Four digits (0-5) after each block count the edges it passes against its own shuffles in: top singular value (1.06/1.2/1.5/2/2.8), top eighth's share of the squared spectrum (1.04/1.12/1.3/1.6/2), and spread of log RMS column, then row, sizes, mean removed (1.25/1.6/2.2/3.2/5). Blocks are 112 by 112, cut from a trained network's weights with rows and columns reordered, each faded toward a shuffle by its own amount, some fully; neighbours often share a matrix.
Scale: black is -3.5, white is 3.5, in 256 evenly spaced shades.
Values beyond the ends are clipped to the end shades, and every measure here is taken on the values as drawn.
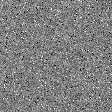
0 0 0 0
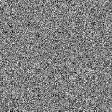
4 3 1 2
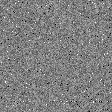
1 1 0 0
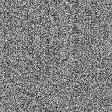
3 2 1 1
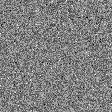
2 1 0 0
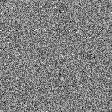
3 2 0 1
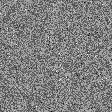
0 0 0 0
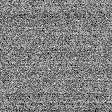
3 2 0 0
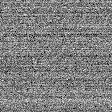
4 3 0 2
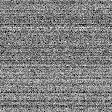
4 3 1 2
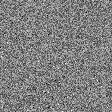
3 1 0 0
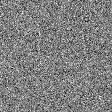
1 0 0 0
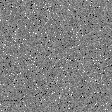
0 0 0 0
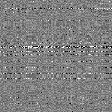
4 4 0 3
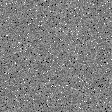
0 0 0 0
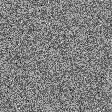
1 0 0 0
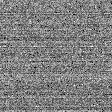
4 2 0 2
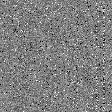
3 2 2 0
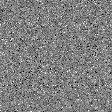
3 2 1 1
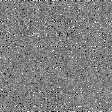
3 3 0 2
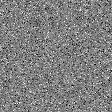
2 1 0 0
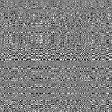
5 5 2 5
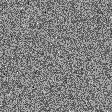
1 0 0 0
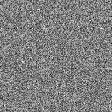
4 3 0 1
